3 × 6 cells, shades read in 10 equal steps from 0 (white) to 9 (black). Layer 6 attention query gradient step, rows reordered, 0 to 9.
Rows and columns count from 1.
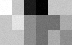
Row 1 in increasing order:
0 2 2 2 8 9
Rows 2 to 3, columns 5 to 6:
5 3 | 3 4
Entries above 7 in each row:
2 0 0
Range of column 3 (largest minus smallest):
4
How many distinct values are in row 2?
5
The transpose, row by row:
0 2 2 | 2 1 2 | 8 4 4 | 9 5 5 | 2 5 3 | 2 3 4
